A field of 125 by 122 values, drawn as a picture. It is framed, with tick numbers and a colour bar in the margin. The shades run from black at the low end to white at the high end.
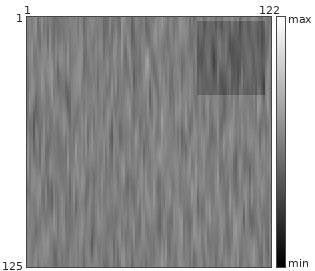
Grain: streaks running down. Mirror symmetry: none. Odd patch: lower, in the top right. Ninth with the lowest average: top right.
